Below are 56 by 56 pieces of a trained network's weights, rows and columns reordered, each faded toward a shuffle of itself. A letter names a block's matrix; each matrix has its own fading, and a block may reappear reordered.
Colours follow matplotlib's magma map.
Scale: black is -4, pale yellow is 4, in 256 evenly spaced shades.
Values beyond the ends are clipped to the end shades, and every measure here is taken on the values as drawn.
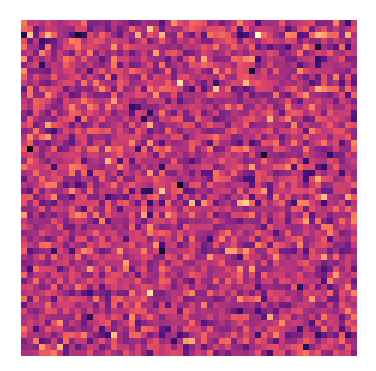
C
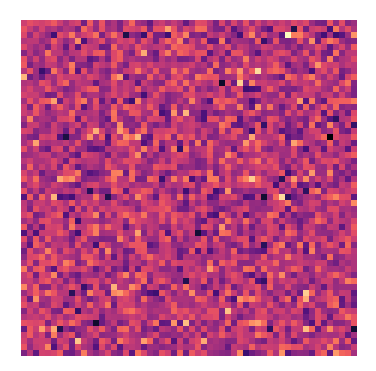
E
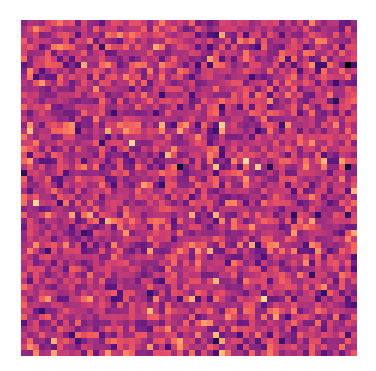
C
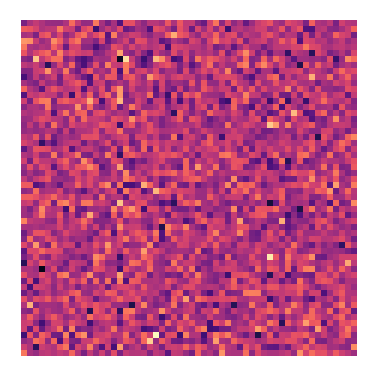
C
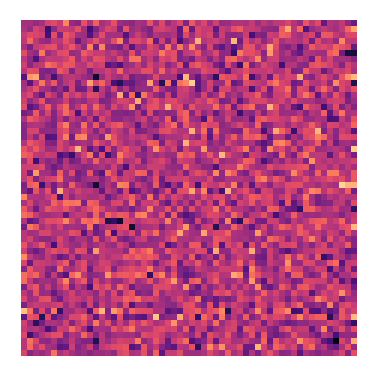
C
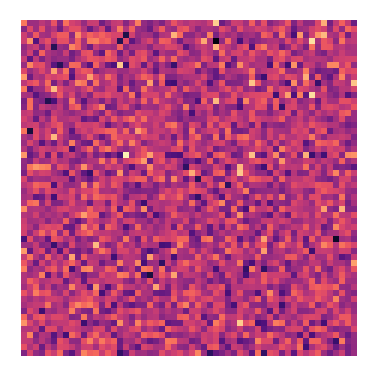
E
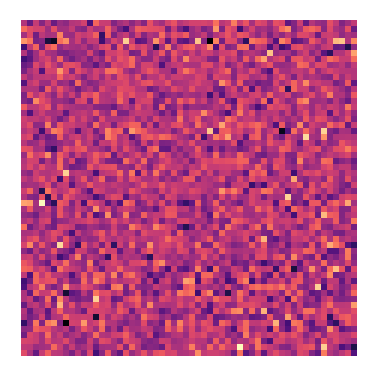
E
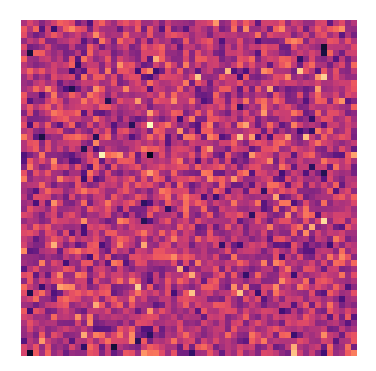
C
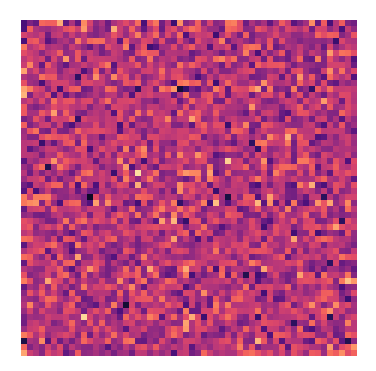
C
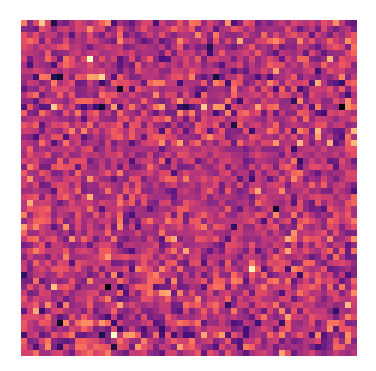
E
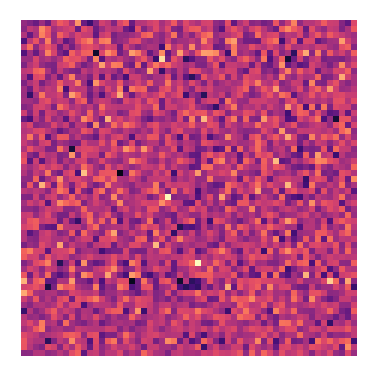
E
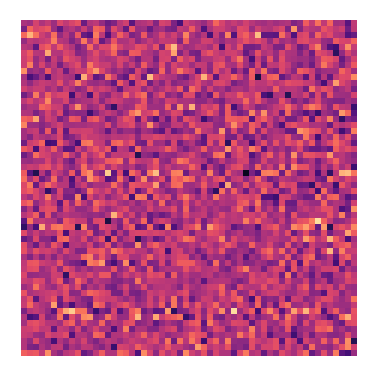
E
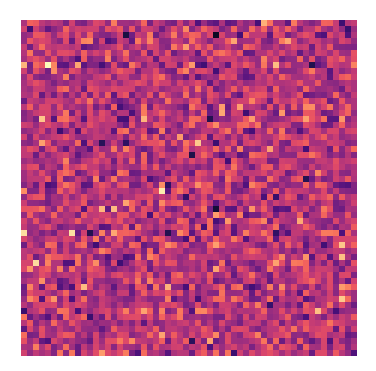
E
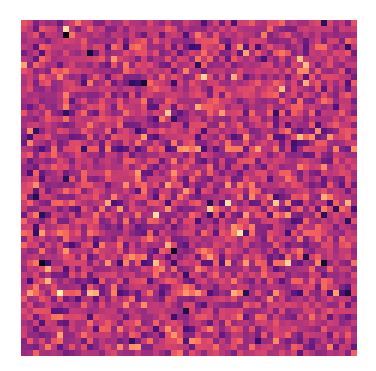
E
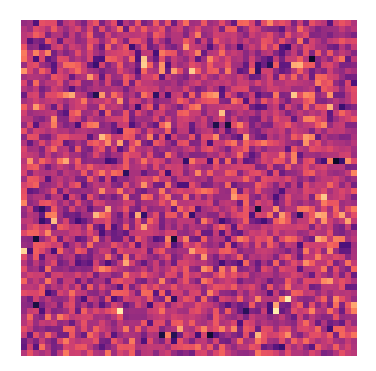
E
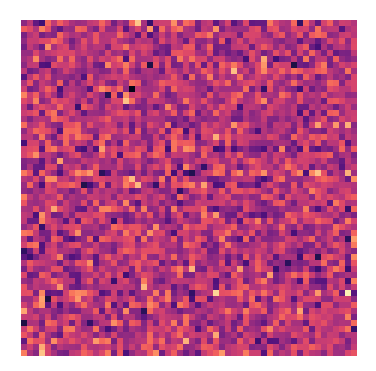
C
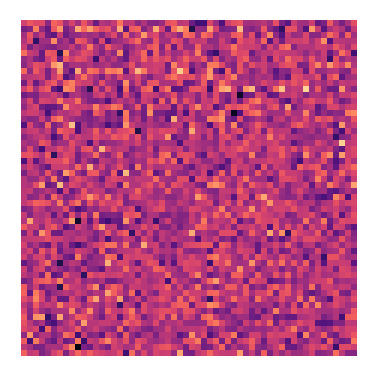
C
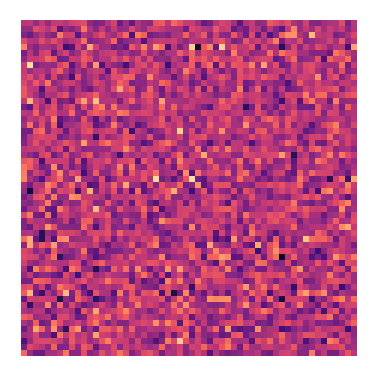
E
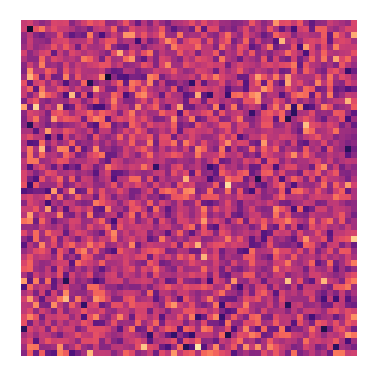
E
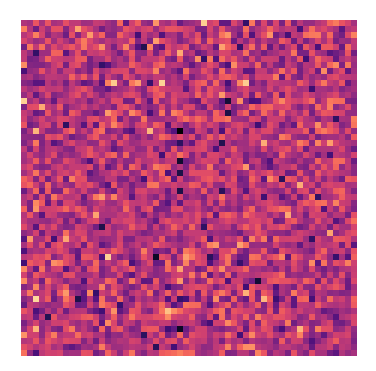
C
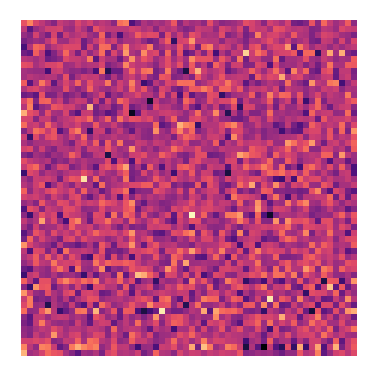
E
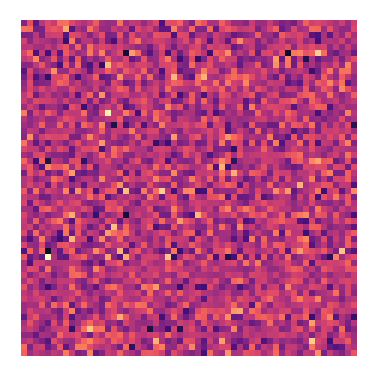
E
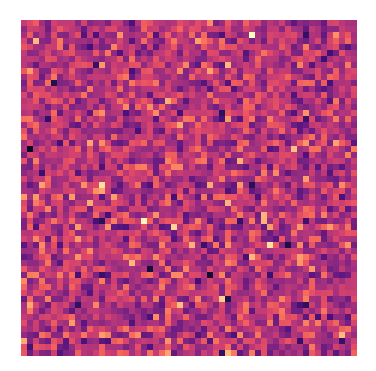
E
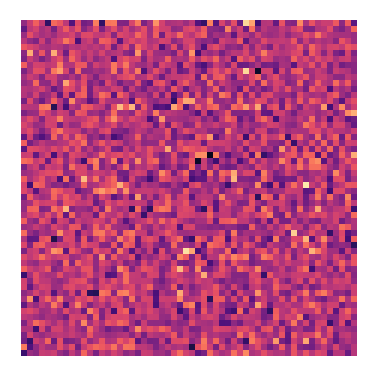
E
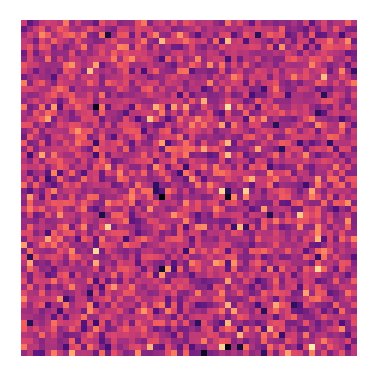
C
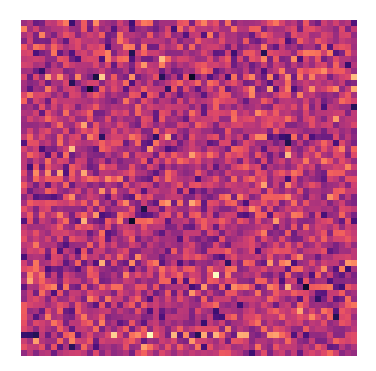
E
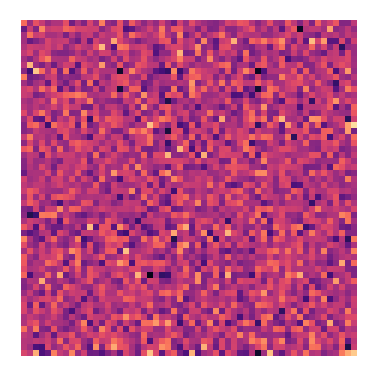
C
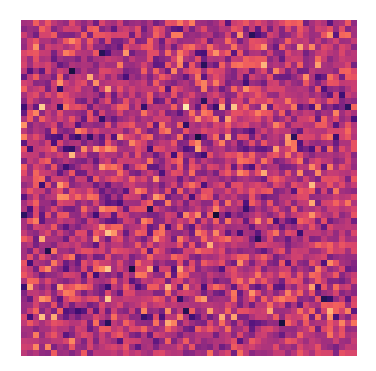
E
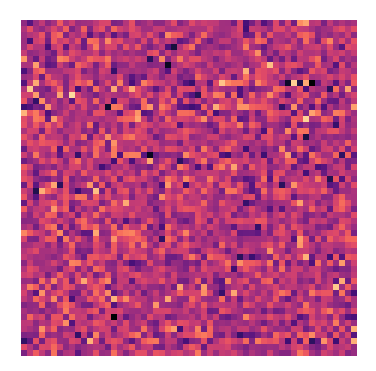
E
